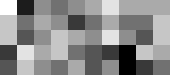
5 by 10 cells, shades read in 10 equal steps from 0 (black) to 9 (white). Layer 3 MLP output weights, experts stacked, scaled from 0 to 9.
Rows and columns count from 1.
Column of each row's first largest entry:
1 1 7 2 2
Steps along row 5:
up down down up down up down up up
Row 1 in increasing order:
1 4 5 5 6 6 6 6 8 9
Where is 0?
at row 4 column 8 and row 5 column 8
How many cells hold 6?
10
